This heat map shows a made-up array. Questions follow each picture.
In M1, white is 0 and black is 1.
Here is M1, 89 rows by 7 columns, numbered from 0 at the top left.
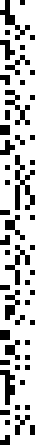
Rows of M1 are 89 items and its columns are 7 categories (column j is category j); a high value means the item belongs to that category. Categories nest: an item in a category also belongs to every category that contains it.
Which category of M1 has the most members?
1
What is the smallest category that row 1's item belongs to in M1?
1
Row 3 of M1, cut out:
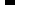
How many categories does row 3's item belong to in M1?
2
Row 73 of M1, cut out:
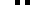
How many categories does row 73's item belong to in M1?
2
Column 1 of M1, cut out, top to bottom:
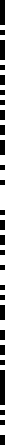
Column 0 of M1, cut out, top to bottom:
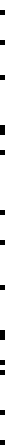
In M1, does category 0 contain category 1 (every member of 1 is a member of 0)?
no
